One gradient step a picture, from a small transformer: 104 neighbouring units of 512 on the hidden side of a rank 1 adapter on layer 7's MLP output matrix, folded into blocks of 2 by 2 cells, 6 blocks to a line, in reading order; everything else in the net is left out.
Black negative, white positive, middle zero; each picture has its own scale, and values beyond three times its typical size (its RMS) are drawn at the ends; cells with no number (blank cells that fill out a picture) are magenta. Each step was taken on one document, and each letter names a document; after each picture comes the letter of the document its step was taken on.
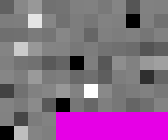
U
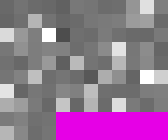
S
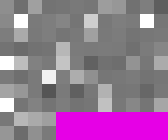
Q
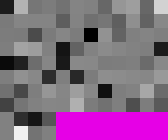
Q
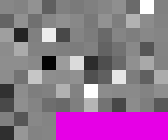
S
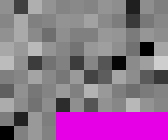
U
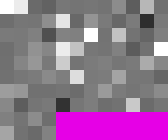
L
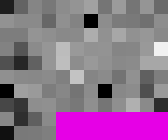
L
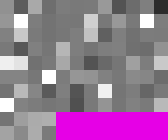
Q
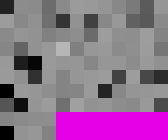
L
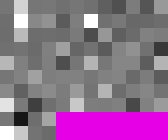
Q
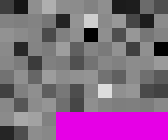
L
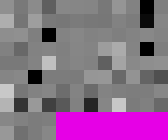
S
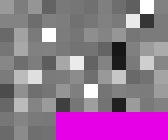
S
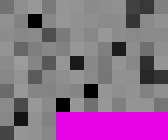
U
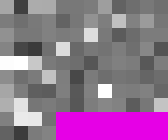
Q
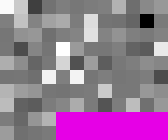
Q
